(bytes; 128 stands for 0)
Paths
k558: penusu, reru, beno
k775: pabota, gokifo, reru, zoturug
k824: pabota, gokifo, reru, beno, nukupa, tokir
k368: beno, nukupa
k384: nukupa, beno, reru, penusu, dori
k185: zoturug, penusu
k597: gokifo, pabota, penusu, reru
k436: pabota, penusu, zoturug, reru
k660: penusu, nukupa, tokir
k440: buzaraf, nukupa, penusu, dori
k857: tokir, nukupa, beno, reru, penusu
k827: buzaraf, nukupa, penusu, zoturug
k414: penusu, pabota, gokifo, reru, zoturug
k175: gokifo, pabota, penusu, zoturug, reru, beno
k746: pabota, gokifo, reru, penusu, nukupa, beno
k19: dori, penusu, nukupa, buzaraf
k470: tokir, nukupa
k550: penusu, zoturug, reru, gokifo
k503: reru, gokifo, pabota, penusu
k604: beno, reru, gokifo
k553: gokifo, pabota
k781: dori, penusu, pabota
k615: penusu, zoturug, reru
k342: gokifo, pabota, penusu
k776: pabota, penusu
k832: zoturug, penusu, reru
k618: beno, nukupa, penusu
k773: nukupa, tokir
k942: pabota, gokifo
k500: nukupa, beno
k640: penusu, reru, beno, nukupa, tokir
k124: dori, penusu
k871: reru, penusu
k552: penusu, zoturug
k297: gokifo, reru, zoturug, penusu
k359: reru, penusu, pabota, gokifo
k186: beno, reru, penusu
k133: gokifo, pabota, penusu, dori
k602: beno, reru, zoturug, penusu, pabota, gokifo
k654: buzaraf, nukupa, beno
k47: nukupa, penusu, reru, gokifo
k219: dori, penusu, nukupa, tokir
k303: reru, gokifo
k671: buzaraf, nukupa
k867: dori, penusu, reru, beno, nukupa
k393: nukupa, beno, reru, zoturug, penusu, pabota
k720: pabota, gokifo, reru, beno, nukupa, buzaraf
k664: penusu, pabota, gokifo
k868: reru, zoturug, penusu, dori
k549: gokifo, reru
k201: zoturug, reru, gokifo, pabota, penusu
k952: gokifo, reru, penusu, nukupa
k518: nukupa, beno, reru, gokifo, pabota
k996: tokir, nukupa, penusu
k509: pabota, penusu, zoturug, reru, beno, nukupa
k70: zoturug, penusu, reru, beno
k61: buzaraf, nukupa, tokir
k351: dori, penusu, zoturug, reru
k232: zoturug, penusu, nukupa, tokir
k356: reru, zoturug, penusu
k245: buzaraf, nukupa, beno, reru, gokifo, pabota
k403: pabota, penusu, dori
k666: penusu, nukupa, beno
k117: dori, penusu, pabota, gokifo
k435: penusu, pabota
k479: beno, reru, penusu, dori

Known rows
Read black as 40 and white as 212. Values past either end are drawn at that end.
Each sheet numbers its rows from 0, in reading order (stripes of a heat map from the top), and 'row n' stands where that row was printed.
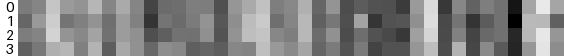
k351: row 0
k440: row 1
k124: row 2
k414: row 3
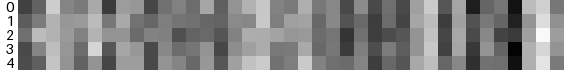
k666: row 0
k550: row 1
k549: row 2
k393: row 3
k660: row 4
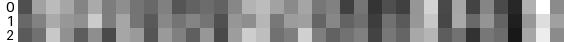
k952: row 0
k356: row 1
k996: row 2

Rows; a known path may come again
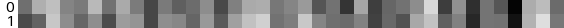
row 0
k245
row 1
k660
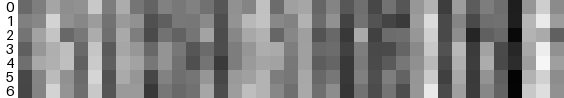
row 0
k832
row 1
k124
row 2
k654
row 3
k746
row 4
k824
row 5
k393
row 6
k384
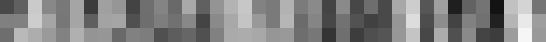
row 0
k666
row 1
k781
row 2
k549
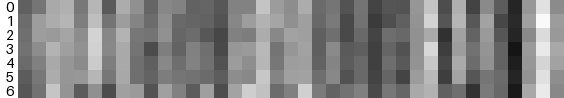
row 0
k414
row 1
k503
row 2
k201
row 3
k868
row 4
k356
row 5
k550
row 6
k996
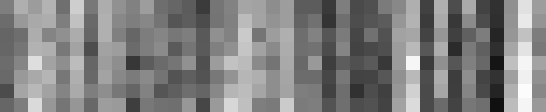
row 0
k775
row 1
k175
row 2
k552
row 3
k664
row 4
k867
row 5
k597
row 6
k952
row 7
k219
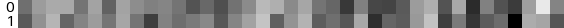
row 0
k342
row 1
k827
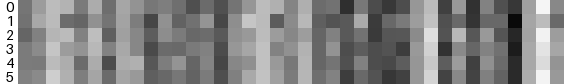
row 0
k133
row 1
k61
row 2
k359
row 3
k351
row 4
k403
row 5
k117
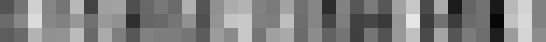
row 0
k618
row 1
k19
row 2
k615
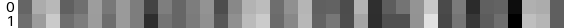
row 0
k671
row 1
k440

